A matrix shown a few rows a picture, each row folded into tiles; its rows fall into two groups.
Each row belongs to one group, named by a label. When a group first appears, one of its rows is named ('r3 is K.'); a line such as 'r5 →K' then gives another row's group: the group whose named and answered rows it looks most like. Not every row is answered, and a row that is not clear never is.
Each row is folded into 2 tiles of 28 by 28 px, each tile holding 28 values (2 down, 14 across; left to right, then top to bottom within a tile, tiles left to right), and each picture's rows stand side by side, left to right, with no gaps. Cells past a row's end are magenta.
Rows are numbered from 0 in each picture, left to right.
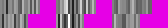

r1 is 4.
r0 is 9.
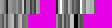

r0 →9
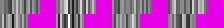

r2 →9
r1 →4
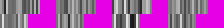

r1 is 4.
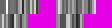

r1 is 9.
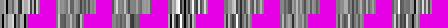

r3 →4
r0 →9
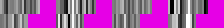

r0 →9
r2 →4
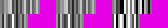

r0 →4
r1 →4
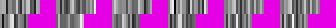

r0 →9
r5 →4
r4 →4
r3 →9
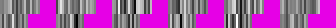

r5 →9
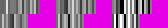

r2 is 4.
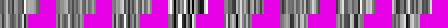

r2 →4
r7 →9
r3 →9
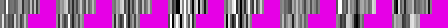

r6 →9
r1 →4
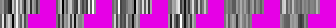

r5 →9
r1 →9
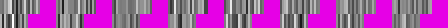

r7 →9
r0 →4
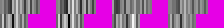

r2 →9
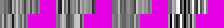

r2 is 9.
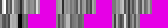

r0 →9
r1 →9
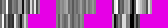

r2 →9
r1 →4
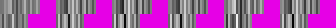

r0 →4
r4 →4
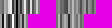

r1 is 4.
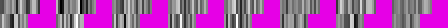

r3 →4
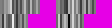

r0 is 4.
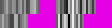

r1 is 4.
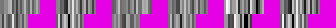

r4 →9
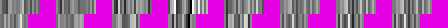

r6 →4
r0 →9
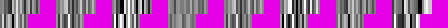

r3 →9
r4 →4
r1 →4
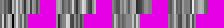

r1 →9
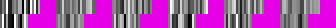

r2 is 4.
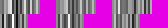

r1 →4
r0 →4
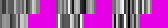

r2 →4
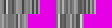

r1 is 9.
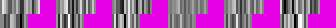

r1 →4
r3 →4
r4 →4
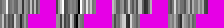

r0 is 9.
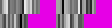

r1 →9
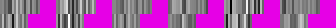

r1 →4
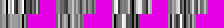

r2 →9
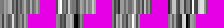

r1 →9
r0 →4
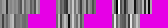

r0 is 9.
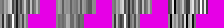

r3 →9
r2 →4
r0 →4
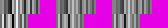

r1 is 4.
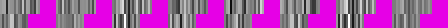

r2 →4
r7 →4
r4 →9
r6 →4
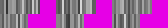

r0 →9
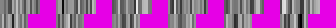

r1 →9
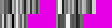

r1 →9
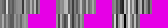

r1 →4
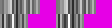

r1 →4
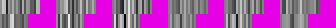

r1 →4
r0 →9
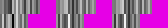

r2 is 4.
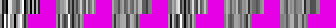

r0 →9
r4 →9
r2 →9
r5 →9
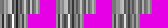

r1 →4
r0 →4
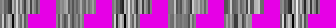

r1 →4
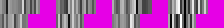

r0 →9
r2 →9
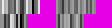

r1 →9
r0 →9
